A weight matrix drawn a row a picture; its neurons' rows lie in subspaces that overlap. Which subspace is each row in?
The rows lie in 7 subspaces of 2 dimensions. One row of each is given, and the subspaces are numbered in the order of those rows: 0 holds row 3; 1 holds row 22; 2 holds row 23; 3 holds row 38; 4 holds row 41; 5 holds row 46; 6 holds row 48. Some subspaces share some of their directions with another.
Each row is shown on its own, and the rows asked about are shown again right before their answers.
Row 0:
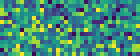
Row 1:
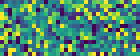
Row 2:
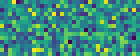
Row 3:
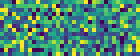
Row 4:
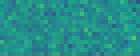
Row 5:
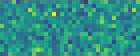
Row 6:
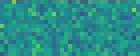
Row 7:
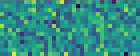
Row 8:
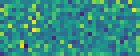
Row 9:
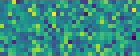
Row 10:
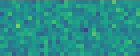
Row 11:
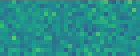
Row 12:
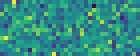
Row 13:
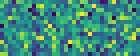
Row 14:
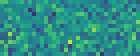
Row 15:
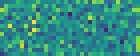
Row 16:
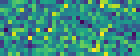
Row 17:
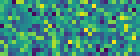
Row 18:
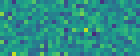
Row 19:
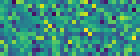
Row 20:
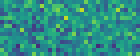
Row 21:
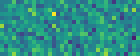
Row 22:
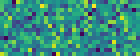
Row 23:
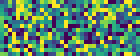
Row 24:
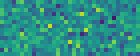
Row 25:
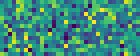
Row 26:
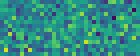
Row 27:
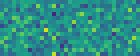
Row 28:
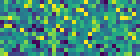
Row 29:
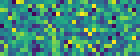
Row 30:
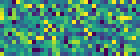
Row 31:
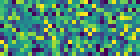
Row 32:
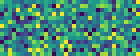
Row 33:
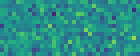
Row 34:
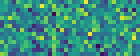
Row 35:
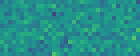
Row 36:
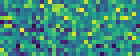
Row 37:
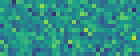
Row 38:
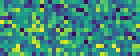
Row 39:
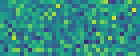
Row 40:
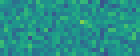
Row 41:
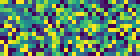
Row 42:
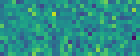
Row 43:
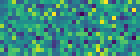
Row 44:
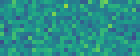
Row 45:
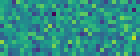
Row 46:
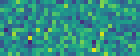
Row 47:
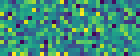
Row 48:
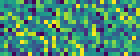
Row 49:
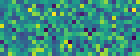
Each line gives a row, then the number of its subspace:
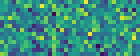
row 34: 3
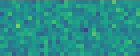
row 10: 6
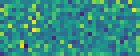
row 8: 0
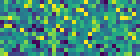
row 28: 3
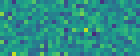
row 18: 6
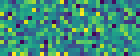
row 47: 6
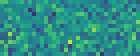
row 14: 4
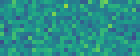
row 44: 5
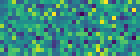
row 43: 2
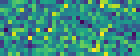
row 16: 5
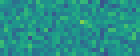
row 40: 5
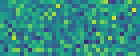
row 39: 2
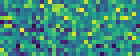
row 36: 3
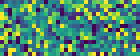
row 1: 4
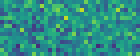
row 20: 3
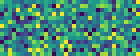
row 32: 1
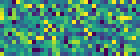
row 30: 4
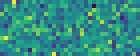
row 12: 1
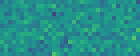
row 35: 1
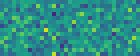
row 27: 1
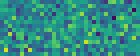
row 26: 2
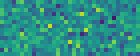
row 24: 3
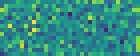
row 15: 0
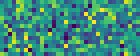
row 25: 2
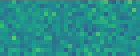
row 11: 2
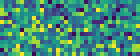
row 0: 3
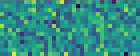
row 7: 6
